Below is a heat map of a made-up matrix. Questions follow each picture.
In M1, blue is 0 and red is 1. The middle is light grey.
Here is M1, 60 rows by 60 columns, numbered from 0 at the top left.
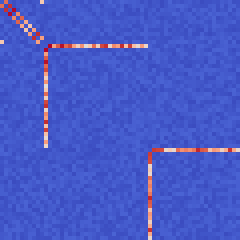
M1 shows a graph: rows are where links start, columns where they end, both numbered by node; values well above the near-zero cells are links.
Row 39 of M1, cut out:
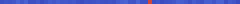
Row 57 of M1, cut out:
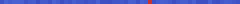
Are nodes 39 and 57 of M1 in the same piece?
yes
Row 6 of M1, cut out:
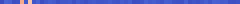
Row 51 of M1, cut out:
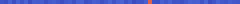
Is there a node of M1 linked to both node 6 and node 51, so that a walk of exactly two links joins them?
no
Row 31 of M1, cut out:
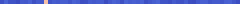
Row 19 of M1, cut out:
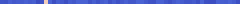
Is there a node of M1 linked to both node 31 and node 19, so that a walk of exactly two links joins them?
yes
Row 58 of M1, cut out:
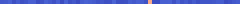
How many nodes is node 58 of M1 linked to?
1
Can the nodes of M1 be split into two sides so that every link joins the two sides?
no
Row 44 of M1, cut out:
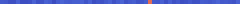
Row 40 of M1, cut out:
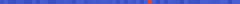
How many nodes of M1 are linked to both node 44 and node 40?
1
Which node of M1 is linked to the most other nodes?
node 11
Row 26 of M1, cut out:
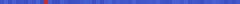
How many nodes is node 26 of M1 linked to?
1
